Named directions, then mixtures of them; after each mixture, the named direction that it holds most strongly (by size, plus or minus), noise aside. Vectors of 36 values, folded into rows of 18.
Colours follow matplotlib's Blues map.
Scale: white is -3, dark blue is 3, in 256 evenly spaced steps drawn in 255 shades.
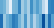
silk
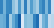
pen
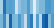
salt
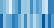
silk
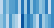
pen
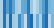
salt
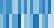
pen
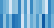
silk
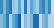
pen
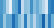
silk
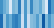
silk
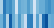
salt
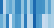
salt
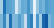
salt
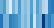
silk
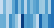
pen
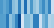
pen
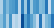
pen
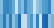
salt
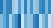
pen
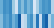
salt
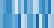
pen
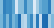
salt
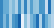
pen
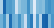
salt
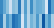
silk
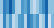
silk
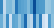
salt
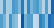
pen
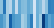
salt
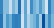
silk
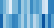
silk
